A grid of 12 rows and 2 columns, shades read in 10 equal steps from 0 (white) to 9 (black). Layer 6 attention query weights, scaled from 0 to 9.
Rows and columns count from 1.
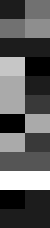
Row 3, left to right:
8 8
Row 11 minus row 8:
6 1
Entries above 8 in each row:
0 0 0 1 0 0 1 0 0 0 1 0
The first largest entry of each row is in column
1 1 1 2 2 2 1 2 1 1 1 1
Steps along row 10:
same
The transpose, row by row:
8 5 8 2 3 3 9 3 6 0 9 8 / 5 4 8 9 8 7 3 7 6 0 8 8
